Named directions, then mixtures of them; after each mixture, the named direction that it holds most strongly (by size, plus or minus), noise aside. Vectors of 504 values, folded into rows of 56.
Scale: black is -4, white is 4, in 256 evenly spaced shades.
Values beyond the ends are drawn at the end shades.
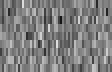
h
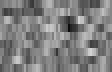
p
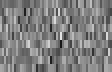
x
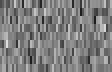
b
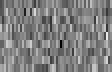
x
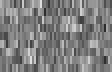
b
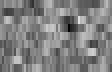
p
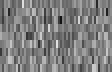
h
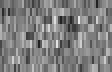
h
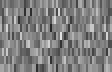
x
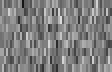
h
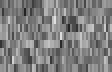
x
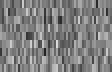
h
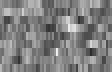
p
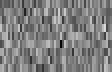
x
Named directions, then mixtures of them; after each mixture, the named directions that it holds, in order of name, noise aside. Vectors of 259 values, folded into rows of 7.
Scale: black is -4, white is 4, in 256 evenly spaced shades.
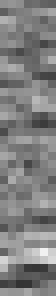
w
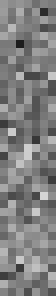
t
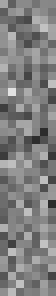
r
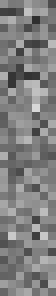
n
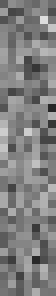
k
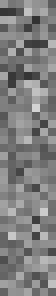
n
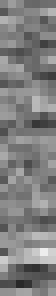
w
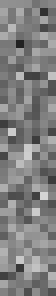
t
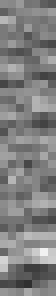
w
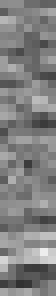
w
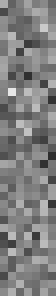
n, r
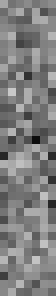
r, t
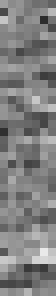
k, w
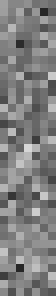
t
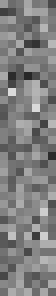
n, r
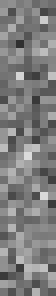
k, t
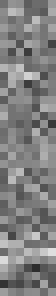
n, w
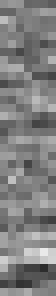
w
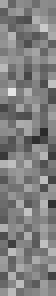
r
